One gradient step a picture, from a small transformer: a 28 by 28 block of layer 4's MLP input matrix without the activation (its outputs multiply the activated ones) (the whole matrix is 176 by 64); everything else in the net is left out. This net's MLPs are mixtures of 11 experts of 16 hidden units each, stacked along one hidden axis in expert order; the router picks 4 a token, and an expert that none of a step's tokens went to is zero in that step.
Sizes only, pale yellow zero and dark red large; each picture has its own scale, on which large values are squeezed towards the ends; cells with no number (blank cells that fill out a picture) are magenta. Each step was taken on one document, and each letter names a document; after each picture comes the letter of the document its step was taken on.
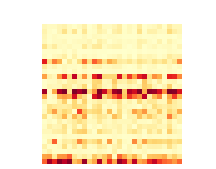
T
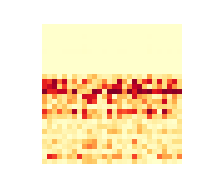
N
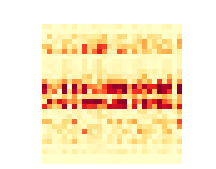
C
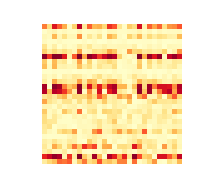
T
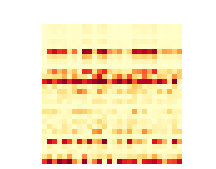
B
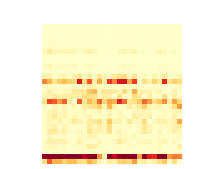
N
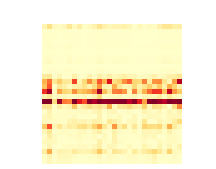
C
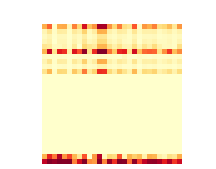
C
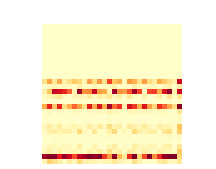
N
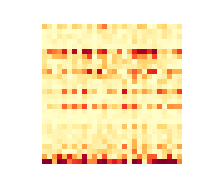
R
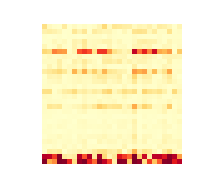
R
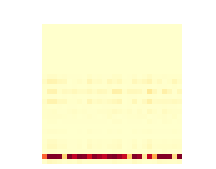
N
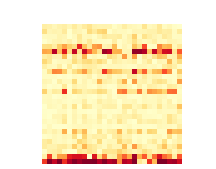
R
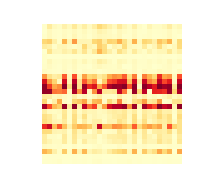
C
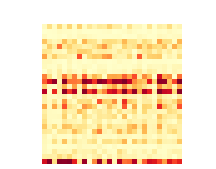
B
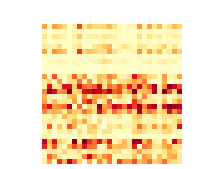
T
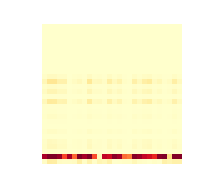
N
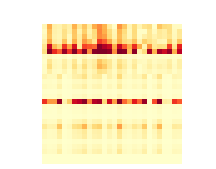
C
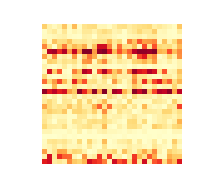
B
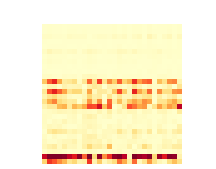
N
